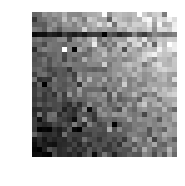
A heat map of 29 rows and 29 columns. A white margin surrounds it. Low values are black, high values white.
Odd lines: row 5. Stripes: none. Histogram: bell-shaped. Slope: up to the top right. Mirror symmetry: none.
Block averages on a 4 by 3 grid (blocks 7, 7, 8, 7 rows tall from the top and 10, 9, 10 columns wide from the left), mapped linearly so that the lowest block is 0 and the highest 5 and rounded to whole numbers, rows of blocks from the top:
245 | 235 | 134 | 013
